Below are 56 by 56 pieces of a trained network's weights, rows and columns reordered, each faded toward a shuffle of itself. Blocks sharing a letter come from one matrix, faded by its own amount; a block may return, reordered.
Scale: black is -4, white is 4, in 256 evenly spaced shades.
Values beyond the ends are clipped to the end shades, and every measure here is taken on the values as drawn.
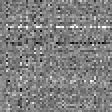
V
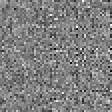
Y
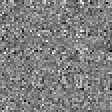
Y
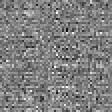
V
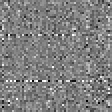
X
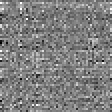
V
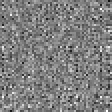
Y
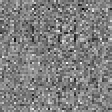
Y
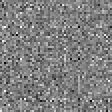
Y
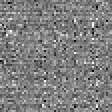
V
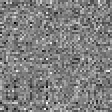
Y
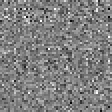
Y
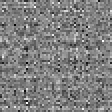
V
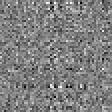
X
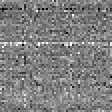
V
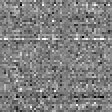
V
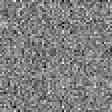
Y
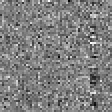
Y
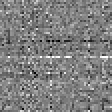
V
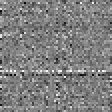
V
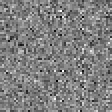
Y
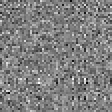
Y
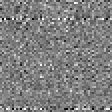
X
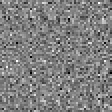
X
